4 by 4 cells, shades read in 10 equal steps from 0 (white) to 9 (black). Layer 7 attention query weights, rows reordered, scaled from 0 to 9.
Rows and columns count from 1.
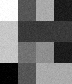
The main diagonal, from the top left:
0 7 4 3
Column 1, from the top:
0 2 2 9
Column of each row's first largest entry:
4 2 4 1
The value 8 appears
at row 1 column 4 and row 3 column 4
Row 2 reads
2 7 7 7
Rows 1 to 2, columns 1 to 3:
0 6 3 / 2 7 7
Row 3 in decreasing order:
8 5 4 2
